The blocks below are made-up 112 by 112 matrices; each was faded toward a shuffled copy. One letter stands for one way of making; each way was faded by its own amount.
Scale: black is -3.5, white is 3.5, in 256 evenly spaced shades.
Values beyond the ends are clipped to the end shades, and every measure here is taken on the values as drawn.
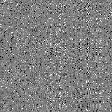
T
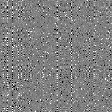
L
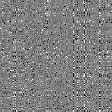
L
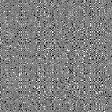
L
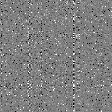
T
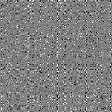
L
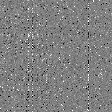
T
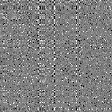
L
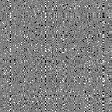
L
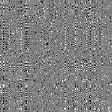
L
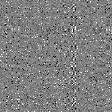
T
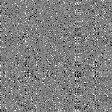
T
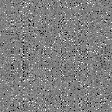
T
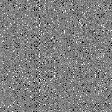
T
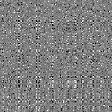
L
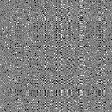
L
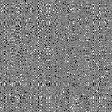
L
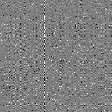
L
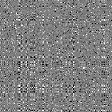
L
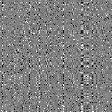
L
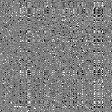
L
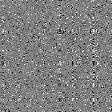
T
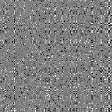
L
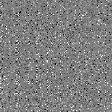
T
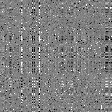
L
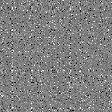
T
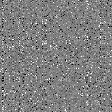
T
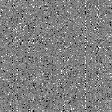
T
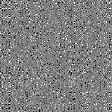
T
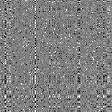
L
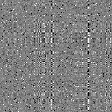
L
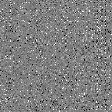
T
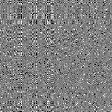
L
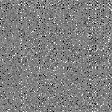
T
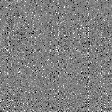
T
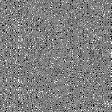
T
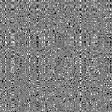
L
